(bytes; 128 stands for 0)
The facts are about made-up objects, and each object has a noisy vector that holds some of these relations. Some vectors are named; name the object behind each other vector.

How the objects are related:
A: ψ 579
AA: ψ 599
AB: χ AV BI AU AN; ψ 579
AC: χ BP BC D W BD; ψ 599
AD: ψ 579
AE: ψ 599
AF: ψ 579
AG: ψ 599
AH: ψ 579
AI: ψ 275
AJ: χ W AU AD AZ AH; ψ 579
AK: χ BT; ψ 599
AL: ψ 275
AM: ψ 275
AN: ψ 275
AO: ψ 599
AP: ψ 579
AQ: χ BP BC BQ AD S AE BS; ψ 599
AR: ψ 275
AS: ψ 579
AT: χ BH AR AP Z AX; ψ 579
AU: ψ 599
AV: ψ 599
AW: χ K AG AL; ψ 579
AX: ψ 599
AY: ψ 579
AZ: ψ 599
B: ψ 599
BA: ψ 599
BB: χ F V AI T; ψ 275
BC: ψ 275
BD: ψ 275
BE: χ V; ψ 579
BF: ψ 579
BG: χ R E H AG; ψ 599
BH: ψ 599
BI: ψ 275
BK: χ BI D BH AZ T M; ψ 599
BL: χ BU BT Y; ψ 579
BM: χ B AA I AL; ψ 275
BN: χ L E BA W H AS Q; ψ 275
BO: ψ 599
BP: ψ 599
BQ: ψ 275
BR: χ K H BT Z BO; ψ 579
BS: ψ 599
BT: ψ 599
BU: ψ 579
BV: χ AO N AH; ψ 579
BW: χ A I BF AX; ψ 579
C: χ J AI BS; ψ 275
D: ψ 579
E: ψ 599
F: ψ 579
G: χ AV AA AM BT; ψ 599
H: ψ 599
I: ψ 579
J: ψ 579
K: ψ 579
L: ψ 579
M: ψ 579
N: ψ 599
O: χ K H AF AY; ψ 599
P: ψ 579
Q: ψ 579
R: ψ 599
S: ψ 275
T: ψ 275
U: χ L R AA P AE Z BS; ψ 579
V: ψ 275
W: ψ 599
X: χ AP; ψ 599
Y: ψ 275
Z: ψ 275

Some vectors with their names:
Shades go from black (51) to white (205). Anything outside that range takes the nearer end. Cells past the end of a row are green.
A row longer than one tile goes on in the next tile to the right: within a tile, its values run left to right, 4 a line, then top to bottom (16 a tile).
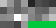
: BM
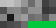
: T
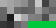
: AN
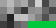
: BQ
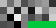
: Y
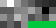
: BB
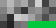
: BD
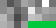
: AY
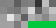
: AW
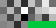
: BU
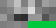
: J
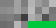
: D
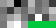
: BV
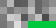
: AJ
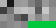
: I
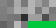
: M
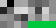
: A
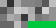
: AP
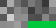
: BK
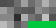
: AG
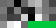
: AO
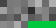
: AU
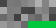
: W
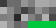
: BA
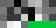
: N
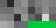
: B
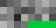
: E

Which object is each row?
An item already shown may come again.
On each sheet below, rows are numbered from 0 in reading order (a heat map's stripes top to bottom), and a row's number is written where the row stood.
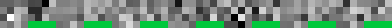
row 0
X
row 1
AD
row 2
AJ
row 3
AX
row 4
Y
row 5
D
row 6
AP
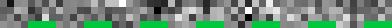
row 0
AX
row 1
BP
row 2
BB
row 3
BW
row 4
BU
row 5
U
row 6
O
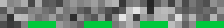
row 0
Z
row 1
BS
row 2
BW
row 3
BG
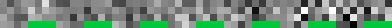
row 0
K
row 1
AA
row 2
BO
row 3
AJ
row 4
AK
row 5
BL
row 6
Y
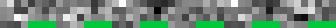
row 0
BN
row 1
AT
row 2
BB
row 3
AE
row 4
C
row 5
F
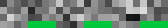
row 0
G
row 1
AL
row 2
F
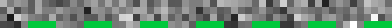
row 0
AM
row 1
AV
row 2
AB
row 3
BH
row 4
BI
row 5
AR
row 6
AH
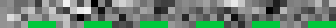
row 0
BR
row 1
BE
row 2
AI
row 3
BS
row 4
V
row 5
BP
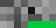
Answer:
BT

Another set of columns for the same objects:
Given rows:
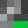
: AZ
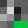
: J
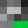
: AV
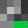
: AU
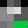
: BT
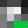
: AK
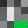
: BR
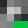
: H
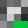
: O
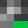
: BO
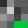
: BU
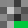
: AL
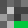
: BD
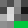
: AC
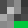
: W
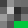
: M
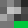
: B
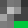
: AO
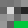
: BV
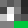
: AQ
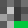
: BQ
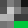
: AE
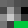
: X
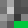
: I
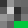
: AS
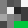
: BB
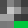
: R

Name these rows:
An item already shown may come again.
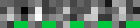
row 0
X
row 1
U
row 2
AM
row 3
BS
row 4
BW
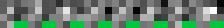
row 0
AN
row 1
I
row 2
BL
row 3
BK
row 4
BK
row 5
AE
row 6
AL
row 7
G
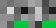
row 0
AB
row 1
BW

